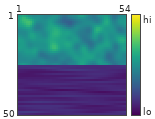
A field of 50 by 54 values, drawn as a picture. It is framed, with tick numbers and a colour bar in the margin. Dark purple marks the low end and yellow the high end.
The table splits into 2 rows of 1 panel. Panel 1,1: middling, blotchy. Panel 2,1: very low, streaked across, faint in contrast.
